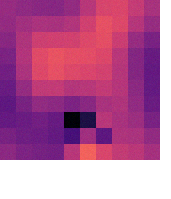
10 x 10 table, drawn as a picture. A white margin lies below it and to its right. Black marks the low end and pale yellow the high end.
Values change most from cell to cell in the bottom middle. The bottom left is the smoothest part. An odd patch, rougher than its surroundings, sits in the bottom middle.
